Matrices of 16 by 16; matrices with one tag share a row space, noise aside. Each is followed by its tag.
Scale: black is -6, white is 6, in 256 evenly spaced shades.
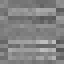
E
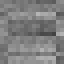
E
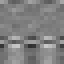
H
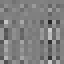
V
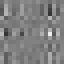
V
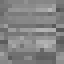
E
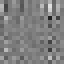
V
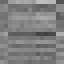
E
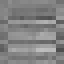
E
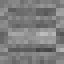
E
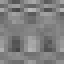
H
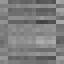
E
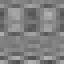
H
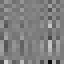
V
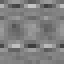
H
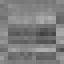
E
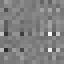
V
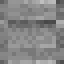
E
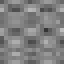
H
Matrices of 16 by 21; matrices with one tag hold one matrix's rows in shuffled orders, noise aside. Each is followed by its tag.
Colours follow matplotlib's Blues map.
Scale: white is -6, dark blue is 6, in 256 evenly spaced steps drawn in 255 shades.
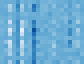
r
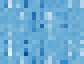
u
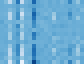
r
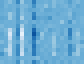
r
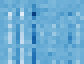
r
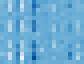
r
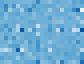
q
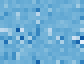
q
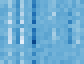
r
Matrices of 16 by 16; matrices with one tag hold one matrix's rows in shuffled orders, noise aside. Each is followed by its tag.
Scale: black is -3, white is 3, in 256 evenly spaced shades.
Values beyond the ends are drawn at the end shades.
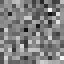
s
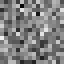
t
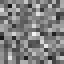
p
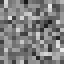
s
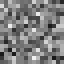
p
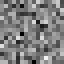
t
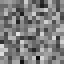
t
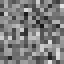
s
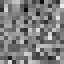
s
